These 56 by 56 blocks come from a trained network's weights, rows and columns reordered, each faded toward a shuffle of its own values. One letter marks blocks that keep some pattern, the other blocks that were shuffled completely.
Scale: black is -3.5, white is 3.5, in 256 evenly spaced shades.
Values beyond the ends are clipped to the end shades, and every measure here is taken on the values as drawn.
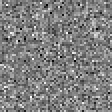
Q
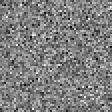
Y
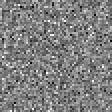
Y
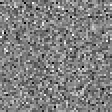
Y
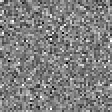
Q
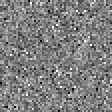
Y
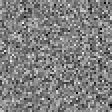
Q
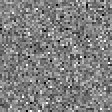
Y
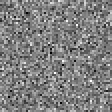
Y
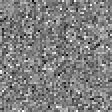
Q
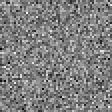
Q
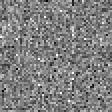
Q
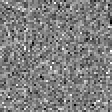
Q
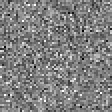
Q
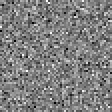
Y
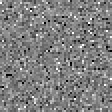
Y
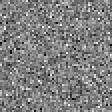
Y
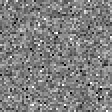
Y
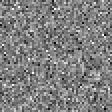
Y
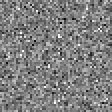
Q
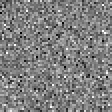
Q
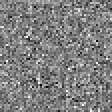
Q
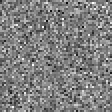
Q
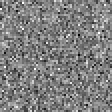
Y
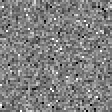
Y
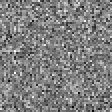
Y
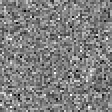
Q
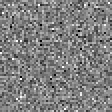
Q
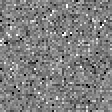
Q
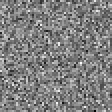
Y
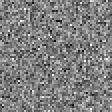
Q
